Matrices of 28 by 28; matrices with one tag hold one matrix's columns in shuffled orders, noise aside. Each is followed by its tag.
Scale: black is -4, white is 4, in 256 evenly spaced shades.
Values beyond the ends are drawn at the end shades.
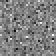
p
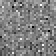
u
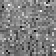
u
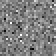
p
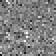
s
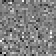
s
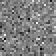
p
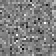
p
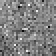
u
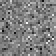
p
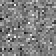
p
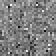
u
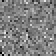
s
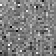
u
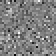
s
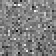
u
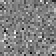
s
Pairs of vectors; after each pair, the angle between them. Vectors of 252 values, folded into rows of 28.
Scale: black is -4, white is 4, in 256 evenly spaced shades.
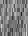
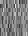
partly aligned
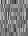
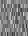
orthogonal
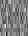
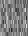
partly aligned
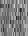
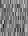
partly aligned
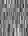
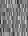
partly aligned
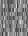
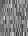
orthogonal
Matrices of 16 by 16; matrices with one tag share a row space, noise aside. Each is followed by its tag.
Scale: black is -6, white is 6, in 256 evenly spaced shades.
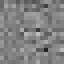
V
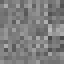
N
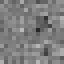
V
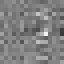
V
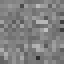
V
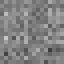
N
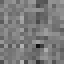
V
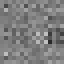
N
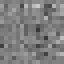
V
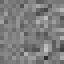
V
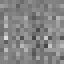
N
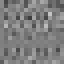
N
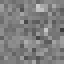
V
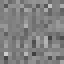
N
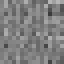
N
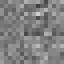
V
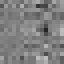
V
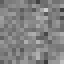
V
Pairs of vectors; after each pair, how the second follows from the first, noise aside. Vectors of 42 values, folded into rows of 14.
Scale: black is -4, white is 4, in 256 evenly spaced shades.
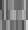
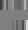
partly zeroed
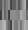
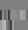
partly zeroed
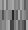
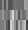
negated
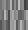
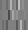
partly zeroed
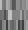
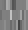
partly zeroed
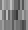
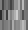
negated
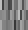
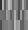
negated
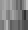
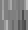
partly zeroed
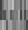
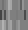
partly zeroed
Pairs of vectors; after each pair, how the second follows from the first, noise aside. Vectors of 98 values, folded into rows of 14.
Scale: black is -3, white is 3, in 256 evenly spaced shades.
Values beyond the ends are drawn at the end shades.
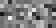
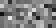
copied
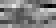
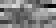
copied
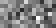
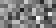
copied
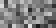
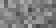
shrunk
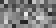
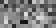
copied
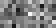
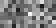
copied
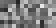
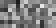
copied
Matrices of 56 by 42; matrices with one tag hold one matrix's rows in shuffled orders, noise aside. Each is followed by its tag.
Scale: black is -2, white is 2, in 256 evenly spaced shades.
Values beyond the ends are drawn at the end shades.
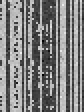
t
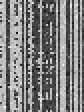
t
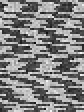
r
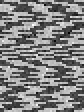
r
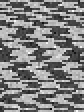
r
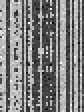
t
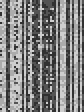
t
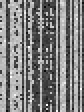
t
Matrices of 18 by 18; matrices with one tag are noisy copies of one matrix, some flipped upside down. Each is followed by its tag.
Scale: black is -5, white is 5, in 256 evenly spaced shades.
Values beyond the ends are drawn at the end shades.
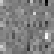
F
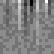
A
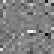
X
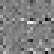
X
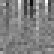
A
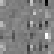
F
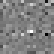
X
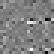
X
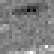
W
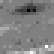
W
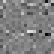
X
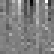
A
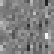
F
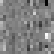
F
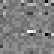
X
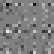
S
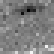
W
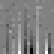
A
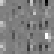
F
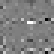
X
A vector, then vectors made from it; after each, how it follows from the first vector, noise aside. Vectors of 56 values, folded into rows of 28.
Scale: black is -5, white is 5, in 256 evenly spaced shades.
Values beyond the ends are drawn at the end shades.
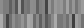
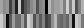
scaled up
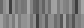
reversed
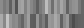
sign-scrambled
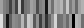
scaled up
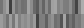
reversed
